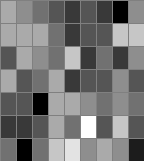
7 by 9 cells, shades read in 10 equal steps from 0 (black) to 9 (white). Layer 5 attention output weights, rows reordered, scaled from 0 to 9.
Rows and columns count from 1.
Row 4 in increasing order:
2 3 3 3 3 4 5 6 6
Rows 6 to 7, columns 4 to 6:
6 4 9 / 7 8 5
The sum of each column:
30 25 26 36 31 30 25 31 28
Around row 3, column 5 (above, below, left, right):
2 2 4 2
